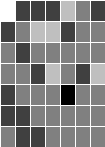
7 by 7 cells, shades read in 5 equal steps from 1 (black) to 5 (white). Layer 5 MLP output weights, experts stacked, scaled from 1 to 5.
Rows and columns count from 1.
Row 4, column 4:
4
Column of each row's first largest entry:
1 3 1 4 2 3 1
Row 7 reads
3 2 2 3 3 3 3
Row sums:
20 21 20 21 18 19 19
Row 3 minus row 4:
0 -1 1 -1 0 1 -1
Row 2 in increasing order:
2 2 3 3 3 4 4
